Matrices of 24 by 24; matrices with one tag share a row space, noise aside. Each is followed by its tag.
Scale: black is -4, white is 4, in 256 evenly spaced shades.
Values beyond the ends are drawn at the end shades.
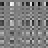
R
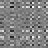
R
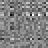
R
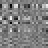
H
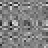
H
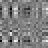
H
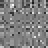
R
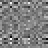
H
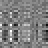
H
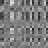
R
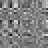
H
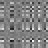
R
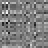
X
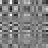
H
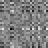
R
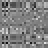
X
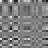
H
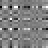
H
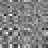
H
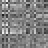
X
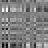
X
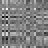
X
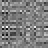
X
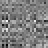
X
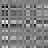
X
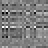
X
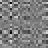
H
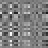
H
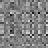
R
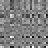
R
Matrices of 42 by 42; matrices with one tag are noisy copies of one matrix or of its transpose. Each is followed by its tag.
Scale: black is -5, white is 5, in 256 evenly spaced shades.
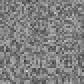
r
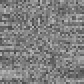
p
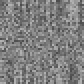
p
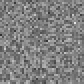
r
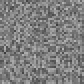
r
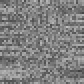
p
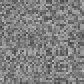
r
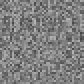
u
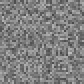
r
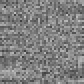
p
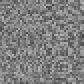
r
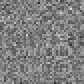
r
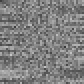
p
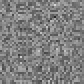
u
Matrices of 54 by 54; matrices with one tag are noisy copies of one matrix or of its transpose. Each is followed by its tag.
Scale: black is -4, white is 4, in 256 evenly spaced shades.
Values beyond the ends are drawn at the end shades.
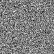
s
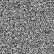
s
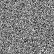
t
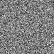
t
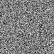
t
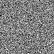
t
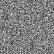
s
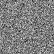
t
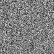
s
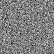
s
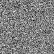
s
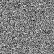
s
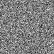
t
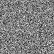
t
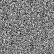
s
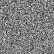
s
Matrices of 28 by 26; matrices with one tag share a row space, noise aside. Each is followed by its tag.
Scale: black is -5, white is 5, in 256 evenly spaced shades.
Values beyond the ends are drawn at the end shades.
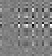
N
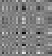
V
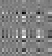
V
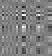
V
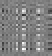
V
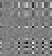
N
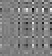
N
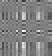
V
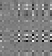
N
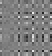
N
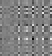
N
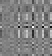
N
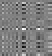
V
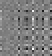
N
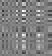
V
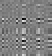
V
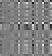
N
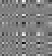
V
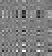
V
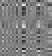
V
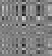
V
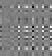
N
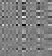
V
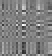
V
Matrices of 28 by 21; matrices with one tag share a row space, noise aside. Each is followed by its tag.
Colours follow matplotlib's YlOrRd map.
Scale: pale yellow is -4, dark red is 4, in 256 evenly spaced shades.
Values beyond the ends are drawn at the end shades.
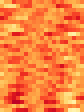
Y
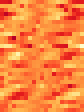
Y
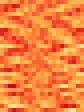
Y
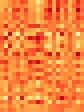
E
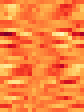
Y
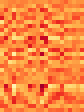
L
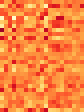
L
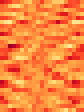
Y
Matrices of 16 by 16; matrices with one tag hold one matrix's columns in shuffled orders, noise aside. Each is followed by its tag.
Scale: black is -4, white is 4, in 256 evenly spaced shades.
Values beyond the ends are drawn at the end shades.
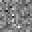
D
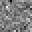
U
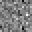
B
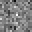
B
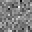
U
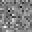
D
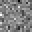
B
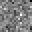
B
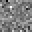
U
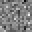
B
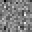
B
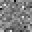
U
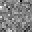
U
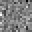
B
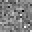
D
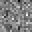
B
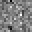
B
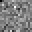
U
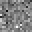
D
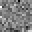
U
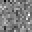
B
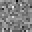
U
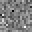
D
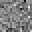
U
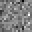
B
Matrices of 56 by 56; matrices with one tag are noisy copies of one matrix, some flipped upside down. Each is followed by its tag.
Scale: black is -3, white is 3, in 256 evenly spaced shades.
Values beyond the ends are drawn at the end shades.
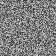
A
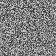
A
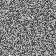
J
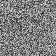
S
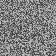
S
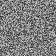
J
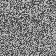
S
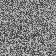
S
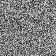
S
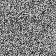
S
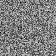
S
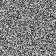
J
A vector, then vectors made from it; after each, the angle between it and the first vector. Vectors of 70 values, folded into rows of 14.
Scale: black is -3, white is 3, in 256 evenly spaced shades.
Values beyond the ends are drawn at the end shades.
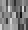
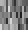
nearly parallel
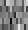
partly opposed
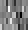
nearly parallel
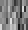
nearly parallel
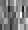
nearly opposite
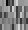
orthogonal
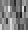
nearly parallel
